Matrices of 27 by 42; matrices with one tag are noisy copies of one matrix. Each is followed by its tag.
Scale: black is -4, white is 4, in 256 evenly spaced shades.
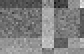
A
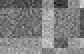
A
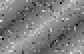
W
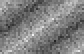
W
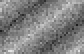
W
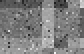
A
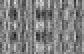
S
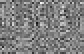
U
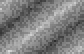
W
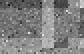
A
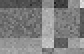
A
